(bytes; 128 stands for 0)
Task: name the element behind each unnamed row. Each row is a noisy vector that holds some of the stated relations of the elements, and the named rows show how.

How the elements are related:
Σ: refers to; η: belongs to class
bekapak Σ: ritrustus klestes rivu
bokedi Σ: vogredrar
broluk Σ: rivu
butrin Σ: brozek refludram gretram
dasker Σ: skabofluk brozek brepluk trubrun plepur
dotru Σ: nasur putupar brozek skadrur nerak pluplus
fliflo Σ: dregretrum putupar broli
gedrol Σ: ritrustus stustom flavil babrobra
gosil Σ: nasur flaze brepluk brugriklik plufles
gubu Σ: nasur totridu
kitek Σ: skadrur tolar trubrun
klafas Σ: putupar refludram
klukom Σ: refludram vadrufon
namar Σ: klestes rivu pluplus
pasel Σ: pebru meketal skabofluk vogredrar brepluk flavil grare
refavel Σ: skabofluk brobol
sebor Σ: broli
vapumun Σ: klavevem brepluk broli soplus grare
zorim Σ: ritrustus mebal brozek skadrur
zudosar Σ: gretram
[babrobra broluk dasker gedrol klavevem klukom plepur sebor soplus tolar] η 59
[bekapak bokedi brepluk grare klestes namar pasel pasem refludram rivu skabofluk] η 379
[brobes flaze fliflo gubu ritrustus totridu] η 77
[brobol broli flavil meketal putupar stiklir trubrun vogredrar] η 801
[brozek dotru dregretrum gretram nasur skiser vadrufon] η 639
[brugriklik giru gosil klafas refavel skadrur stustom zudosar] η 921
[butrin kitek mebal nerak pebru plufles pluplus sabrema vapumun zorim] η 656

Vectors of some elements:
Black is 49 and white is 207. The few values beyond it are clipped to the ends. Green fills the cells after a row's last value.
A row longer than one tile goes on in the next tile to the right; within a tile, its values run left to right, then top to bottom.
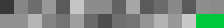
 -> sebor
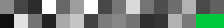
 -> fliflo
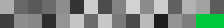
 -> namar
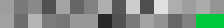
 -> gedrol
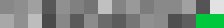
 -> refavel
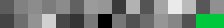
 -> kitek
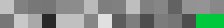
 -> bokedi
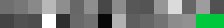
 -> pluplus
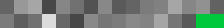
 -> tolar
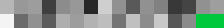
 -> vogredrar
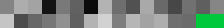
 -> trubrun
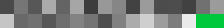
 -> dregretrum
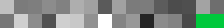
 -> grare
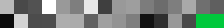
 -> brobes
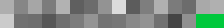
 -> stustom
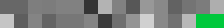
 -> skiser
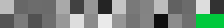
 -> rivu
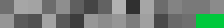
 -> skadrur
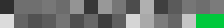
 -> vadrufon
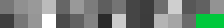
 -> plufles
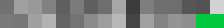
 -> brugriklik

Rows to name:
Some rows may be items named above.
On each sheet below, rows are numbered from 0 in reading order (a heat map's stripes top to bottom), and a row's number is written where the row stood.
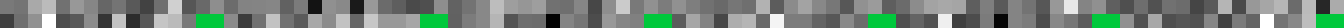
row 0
plufles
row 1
nasur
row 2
sabrema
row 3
pasem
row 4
mebal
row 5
dotru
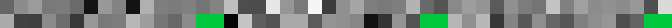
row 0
brozek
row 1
brobes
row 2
refavel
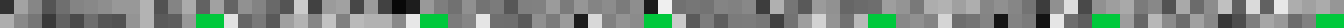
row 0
zudosar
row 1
broli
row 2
gosil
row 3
skiser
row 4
pebru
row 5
gedrol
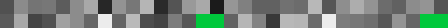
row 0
refludram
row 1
pasem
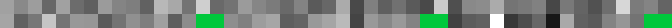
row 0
babrobra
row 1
brugriklik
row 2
nerak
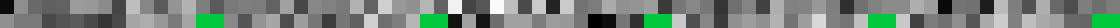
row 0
klukom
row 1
broluk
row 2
ritrustus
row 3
stiklir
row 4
trubrun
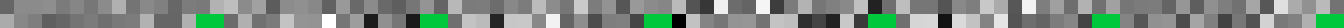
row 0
giru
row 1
skabofluk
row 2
bokedi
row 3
gubu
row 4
pasel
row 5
broluk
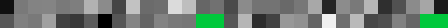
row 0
butrin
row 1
refludram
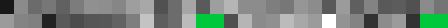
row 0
klafas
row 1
brepluk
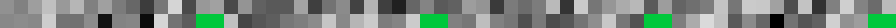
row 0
pebru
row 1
putupar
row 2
dasker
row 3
vapumun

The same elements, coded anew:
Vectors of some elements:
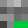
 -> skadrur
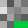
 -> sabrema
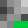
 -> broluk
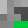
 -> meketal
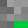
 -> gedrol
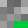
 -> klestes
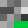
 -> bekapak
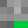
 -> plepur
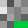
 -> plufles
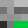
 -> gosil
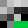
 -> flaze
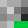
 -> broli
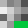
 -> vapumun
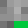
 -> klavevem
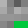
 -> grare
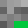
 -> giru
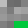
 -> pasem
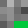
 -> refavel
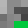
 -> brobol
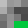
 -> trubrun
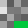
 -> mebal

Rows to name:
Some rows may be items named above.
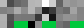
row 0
refludram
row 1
gubu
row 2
gedrol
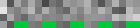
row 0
plufles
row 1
skabofluk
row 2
gedrol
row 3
grare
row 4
nasur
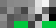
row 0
zudosar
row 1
fliflo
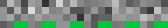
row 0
dasker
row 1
pasel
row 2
putupar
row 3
zudosar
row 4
brepluk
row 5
brozek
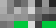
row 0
brepluk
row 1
butrin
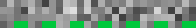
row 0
refavel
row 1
bokedi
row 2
sebor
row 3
pluplus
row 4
klafas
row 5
dregretrum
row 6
klafas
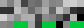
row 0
dotru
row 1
klukom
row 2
brobes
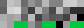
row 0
sebor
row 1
klafas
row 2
ritrustus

